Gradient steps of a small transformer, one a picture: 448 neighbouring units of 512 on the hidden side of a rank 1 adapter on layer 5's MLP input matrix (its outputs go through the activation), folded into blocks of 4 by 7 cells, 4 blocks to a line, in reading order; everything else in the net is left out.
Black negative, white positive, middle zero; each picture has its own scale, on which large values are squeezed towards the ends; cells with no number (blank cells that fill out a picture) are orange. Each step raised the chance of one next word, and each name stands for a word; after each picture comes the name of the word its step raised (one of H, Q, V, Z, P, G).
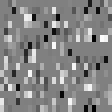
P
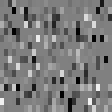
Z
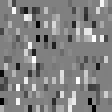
Z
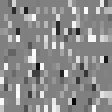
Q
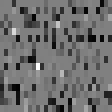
Q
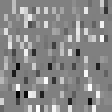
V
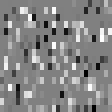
P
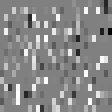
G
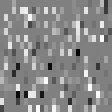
V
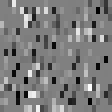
V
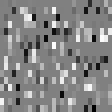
P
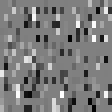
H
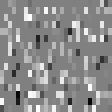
V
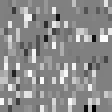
P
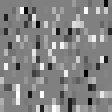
Q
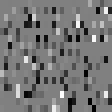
H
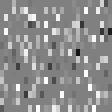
V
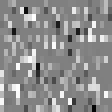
H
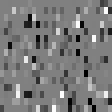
H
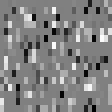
P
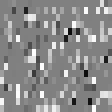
Q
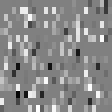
V
